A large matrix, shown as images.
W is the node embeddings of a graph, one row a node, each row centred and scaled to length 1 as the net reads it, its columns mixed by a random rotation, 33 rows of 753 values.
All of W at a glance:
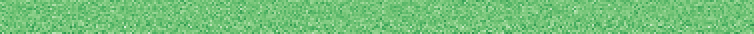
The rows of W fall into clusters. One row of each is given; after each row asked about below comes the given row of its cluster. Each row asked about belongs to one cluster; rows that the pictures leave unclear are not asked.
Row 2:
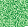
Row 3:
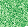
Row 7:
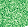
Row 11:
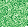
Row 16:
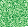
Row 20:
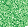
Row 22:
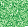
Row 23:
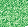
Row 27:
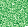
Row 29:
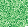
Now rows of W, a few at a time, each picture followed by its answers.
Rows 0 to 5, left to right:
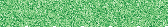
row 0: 20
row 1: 22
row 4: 16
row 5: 29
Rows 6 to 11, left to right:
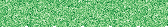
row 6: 11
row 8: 23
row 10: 7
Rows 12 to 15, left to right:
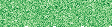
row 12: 7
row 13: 29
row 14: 23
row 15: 11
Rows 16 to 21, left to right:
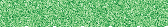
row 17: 29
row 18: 16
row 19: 3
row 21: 2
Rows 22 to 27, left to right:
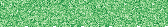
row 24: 20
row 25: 3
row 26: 27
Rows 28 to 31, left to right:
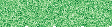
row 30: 11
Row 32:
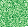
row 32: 16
